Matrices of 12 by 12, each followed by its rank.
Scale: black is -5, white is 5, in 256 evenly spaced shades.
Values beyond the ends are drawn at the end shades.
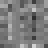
two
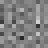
two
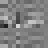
two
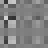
one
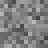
full rank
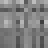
two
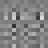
two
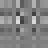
one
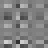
one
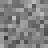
full rank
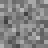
full rank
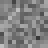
full rank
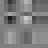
one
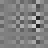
one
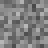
full rank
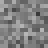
full rank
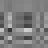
one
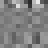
two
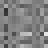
two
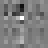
two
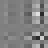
one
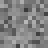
full rank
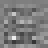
two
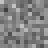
full rank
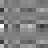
one
